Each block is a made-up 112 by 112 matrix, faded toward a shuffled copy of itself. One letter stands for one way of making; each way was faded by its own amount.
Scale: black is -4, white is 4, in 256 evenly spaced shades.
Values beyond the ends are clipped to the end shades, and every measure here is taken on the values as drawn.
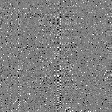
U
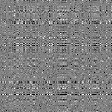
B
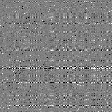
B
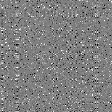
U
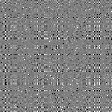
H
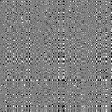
H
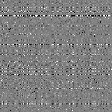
B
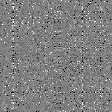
U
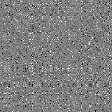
U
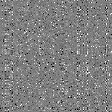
U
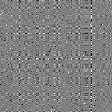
H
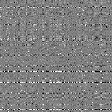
B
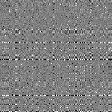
B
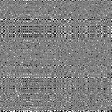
B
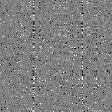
U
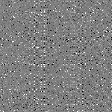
U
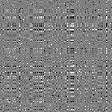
H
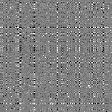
H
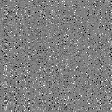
U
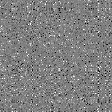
U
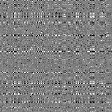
B
